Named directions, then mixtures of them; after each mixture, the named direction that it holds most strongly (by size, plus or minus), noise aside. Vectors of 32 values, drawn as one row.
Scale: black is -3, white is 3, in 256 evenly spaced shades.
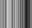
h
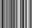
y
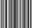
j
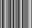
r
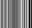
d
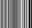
d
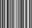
j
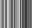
h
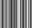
y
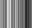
h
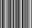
r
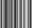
r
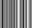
y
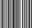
d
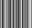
r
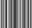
j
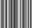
j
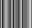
r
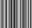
j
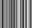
y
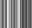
h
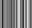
y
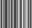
r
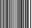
d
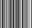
r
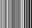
d
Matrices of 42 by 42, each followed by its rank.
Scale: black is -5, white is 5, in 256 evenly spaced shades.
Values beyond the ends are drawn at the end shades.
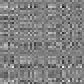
three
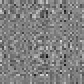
five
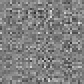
five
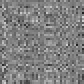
five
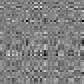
three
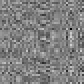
five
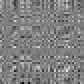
three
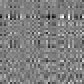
three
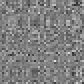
five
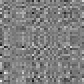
three
